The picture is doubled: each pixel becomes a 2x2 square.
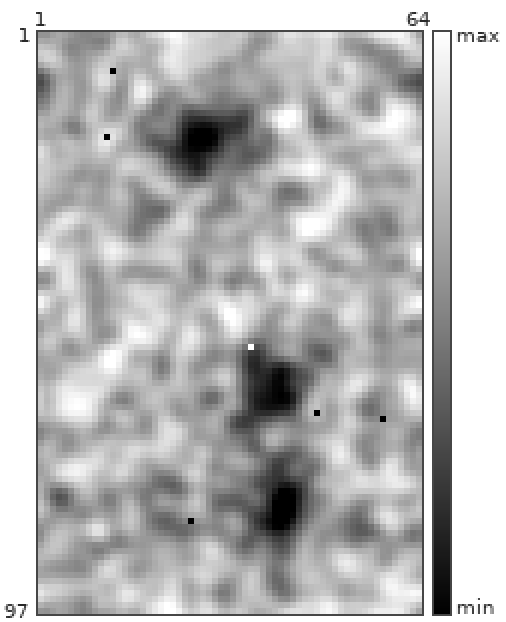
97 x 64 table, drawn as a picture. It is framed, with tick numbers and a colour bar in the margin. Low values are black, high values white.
Lone odd cells: 6, 1 higher and 5 lower than their neighbours. Dips: three. Histogram: skewed, a long tail of low values. Mirror symmetry: none. Slope: none.
